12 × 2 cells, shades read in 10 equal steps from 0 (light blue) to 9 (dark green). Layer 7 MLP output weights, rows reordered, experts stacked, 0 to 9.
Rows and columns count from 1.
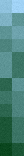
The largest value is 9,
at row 12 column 1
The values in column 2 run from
0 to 8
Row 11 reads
8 6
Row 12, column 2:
8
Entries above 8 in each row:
0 0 0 0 0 0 0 0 0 0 0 1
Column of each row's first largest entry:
1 2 1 1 2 2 1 1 1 1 1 1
